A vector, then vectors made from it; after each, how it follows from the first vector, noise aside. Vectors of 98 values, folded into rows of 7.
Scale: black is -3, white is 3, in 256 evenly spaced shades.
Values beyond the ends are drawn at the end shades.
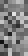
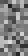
wrapped around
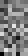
wrapped around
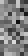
reversed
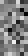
reversed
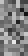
reversed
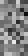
reversed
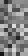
wrapped around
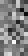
reversed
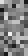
wrapped around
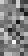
reversed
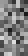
reversed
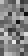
reversed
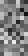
reversed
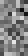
reversed
